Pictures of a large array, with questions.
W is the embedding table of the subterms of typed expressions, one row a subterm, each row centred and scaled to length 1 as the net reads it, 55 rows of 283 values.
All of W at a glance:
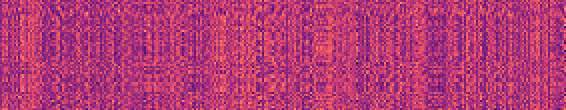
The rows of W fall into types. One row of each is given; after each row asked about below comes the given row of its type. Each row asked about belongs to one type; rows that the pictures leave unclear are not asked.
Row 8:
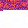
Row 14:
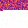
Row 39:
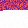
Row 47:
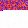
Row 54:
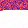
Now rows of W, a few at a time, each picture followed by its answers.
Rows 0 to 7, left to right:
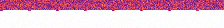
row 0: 39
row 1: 8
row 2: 14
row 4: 39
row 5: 39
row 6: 14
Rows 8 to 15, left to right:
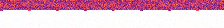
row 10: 39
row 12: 8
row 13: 47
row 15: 54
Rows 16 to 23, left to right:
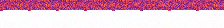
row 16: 39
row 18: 8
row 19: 39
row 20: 8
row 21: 47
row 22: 54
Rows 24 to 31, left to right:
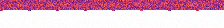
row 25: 47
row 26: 14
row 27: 39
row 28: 8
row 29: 54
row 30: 47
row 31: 14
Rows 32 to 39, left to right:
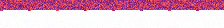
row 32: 8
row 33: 14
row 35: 14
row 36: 14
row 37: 8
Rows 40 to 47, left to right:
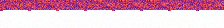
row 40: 39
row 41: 8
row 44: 8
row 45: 8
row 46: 14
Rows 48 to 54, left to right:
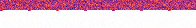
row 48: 39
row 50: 14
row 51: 47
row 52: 39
